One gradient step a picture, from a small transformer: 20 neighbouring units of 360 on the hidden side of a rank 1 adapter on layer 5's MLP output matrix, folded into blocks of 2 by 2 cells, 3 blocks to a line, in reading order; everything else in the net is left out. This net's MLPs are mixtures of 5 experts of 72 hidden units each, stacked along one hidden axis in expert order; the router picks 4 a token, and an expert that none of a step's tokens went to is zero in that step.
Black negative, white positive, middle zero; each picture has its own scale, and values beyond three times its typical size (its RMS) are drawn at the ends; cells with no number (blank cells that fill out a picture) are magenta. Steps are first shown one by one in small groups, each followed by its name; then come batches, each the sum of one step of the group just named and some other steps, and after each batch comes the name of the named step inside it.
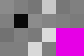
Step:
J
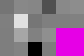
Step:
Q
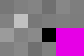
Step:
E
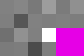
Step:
J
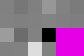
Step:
E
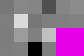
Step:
Q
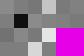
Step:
J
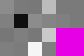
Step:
J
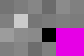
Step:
E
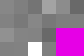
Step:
E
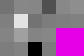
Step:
Q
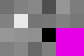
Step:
E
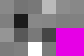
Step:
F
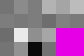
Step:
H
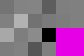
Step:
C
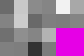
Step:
F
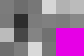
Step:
F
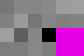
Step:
F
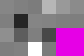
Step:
F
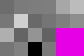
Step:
F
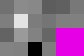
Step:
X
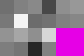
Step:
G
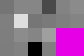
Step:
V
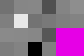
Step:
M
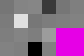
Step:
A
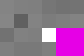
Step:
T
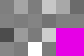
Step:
X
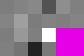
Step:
T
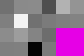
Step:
M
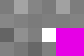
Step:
T
